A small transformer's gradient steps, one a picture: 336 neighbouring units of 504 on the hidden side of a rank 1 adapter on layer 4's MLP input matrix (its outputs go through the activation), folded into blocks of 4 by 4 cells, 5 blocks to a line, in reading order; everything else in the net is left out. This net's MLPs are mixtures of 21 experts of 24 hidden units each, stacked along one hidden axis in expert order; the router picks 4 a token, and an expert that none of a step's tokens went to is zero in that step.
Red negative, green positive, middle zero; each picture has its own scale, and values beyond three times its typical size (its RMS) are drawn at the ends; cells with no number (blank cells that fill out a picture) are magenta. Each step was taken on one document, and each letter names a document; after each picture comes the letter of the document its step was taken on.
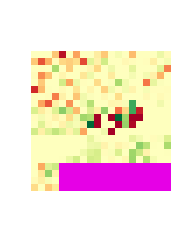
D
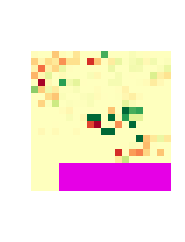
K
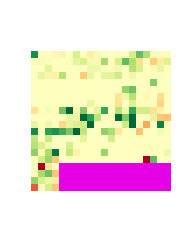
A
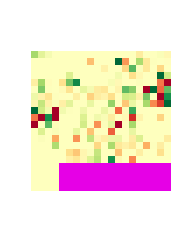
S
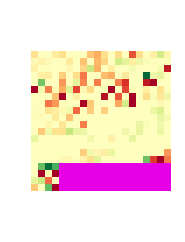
D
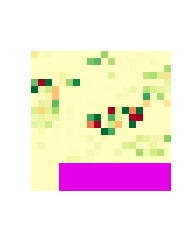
K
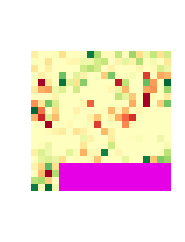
D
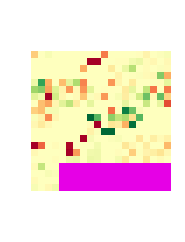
K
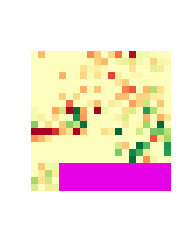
A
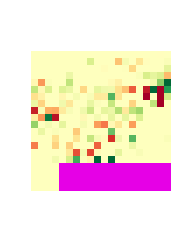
S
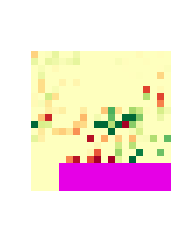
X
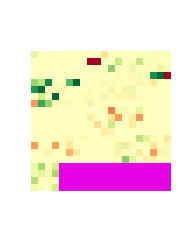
K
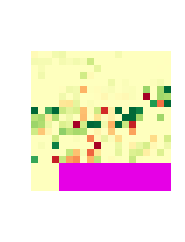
X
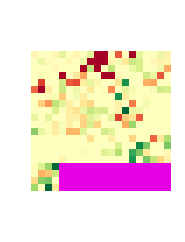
D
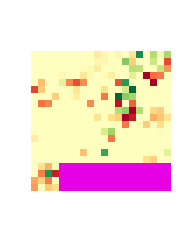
D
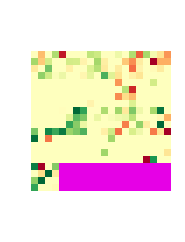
A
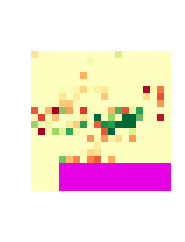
X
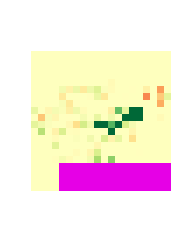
X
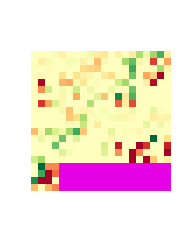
D
